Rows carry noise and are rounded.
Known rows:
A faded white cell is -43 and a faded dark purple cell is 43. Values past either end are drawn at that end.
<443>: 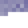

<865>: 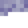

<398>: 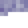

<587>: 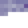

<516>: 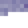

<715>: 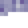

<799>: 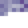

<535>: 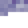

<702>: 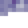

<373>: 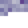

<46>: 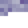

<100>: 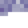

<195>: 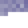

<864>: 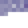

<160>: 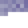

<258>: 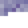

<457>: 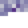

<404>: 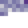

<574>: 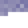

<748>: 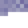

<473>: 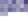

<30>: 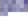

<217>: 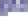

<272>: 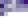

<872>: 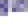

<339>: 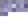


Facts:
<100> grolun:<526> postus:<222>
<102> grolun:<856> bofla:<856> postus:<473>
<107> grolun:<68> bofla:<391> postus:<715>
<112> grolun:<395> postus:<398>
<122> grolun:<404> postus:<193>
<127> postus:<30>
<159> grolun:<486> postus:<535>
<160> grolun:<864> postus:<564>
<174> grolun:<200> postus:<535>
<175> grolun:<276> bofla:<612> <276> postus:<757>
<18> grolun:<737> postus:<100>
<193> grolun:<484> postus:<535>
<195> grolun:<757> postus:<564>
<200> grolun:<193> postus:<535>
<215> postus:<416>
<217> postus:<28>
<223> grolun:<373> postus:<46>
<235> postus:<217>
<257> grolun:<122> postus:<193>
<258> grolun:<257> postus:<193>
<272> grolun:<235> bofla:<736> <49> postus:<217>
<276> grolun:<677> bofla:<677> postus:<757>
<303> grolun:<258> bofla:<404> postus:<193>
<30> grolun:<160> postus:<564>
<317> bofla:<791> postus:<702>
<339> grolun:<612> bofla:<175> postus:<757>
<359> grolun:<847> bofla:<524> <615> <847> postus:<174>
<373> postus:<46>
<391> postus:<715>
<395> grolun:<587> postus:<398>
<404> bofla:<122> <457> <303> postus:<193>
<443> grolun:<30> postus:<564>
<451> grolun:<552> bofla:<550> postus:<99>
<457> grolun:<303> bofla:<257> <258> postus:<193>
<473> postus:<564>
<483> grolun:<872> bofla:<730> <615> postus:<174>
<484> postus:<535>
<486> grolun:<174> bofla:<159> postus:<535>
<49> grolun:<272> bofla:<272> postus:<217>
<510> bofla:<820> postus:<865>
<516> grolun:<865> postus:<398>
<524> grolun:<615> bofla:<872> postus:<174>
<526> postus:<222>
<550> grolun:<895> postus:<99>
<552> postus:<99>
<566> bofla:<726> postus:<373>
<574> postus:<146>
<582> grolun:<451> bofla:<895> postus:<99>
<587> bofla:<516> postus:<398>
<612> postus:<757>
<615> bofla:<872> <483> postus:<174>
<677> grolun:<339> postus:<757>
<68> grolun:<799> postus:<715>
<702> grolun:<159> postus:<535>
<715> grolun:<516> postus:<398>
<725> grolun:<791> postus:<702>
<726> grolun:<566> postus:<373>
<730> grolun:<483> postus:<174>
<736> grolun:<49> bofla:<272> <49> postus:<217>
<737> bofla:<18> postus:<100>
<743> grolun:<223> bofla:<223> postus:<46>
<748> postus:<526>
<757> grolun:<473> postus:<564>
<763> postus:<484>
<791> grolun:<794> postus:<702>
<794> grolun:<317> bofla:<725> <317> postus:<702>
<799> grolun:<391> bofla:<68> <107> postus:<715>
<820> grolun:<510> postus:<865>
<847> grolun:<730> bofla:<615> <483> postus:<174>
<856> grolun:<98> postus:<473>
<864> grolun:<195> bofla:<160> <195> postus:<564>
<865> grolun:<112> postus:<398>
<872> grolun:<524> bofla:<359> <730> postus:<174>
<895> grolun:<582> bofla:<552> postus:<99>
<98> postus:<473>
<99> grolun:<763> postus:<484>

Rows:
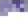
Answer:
<552>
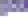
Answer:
<102>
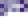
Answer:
<107>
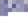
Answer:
<483>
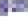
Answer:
<524>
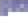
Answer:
<200>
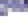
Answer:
<303>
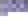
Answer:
<856>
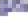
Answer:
<847>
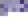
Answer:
<391>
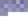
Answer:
<235>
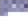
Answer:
<737>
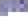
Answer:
<68>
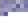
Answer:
<612>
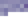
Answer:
<820>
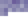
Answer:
<159>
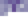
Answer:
<791>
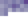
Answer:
<122>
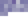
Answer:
<28>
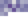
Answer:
<677>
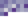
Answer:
<175>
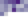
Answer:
<317>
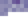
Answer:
<486>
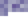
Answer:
<730>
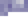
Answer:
<757>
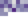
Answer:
<276>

